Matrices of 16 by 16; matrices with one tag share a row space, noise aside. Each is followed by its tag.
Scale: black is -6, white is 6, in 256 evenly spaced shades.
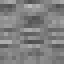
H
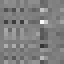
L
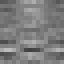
H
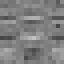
H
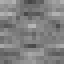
H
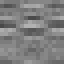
H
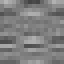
H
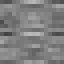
H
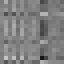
L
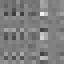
L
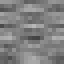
H
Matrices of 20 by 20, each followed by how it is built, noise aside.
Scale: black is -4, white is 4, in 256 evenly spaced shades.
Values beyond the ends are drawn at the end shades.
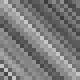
Toeplitz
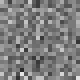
low rank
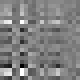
low rank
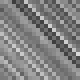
Toeplitz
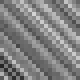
Toeplitz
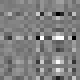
low rank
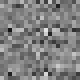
low rank
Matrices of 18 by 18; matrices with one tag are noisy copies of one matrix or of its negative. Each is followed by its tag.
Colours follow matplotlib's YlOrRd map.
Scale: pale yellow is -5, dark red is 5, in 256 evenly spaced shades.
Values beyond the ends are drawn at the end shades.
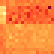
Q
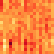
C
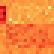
Q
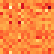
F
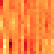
C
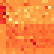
Q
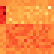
Q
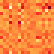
F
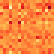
F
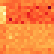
Q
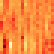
C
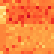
Q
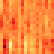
C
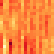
C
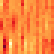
C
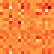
F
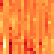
C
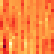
C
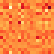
F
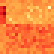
Q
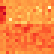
Q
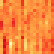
C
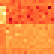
Q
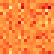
F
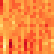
C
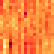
C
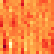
C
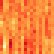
C
